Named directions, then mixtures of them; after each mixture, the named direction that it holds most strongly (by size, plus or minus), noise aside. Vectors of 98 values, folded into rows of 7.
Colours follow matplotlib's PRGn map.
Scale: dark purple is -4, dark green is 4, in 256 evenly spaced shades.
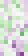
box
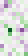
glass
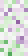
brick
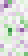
glass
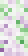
brick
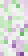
box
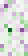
glass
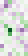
glass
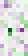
glass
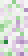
box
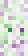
box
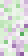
box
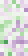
box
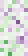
brick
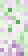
brick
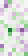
glass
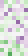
brick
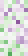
brick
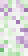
brick
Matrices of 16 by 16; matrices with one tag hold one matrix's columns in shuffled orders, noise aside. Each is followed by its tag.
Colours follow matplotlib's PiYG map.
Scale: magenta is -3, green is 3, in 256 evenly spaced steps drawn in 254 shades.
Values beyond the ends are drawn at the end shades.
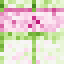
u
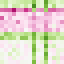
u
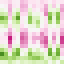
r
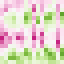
r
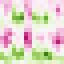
r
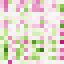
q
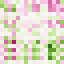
q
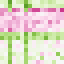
u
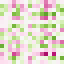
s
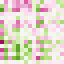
q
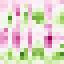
r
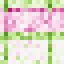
u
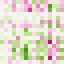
q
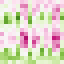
r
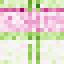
u
